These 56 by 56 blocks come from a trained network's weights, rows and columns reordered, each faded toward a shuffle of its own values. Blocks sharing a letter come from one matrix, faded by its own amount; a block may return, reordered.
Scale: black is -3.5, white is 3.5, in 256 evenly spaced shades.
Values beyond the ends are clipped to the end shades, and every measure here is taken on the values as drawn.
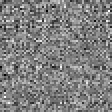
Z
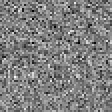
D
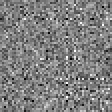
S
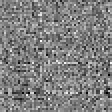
Z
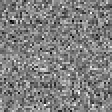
D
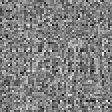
Z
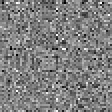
S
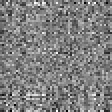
Z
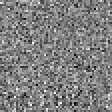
D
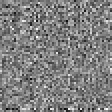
Z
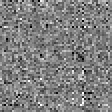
S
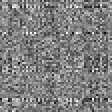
Z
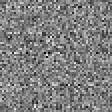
Z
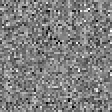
D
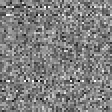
Z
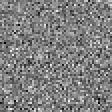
D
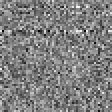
Z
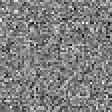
D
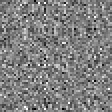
S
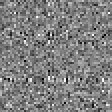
S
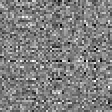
S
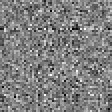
S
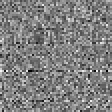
Z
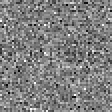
D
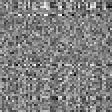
Z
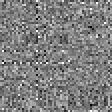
S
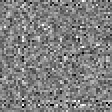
S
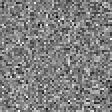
D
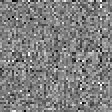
S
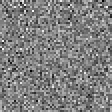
D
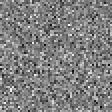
D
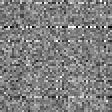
Z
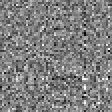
S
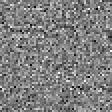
D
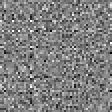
S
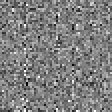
S
